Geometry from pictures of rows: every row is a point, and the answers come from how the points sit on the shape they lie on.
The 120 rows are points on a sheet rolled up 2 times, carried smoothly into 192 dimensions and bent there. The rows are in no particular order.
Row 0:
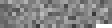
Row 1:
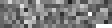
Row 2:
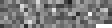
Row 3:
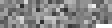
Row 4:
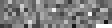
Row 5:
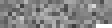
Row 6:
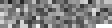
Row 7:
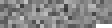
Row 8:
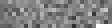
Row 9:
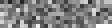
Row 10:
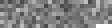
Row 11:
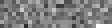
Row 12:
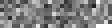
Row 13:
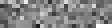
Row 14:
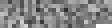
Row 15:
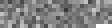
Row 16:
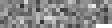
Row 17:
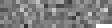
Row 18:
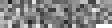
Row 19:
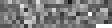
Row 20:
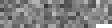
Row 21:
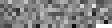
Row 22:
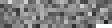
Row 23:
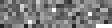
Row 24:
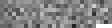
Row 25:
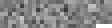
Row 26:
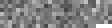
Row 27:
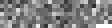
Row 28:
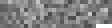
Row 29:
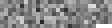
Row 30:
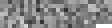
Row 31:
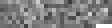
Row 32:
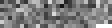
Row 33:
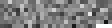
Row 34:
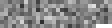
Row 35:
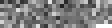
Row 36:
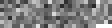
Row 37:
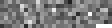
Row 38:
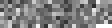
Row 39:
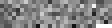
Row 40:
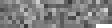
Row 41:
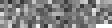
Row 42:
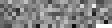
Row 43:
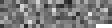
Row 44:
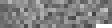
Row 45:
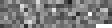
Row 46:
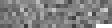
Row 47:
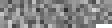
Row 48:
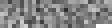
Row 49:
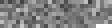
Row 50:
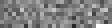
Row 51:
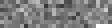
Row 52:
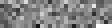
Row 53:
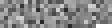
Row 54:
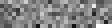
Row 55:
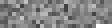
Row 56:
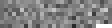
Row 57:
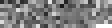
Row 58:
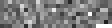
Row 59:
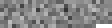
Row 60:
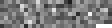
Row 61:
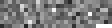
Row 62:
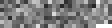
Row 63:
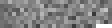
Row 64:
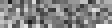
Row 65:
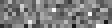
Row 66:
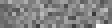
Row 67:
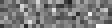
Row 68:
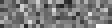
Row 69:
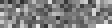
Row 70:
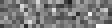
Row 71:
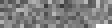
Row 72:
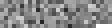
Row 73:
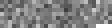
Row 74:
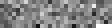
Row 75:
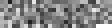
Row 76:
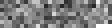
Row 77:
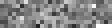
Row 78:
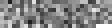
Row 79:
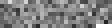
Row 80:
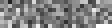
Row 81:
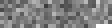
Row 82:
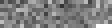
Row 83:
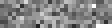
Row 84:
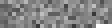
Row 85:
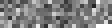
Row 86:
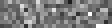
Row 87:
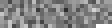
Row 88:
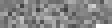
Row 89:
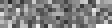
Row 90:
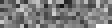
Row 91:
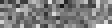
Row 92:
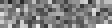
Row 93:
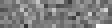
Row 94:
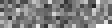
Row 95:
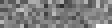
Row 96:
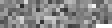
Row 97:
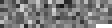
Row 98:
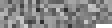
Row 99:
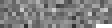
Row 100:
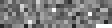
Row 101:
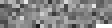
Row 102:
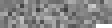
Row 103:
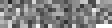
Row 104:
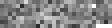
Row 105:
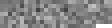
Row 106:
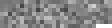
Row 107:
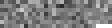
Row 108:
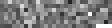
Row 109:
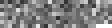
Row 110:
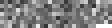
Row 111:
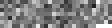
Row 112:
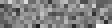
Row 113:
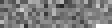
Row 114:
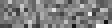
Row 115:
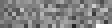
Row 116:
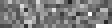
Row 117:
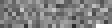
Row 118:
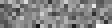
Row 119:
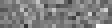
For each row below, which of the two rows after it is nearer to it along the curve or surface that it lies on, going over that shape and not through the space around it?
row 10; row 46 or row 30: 30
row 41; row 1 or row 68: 68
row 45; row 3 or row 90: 90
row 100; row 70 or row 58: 58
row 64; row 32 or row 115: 32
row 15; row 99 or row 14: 14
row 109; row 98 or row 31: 98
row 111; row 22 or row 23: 23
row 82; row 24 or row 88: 24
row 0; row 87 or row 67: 87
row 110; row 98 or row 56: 98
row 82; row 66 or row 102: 66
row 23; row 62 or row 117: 62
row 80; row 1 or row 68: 68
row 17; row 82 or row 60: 82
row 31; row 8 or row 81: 8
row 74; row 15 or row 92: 15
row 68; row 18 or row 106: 18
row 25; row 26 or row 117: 117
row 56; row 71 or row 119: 119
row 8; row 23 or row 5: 5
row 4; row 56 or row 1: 1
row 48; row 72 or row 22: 72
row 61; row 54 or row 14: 54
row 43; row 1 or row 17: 1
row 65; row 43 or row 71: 43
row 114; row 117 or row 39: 39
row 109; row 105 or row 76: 76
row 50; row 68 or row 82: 82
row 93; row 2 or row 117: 117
